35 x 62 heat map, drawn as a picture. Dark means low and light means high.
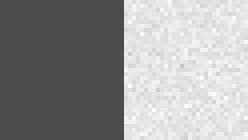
The table splits into one row of 2 panels. Panel 1,1: low, flat. Panel 1,2: very high, fine-grained, faint in contrast.
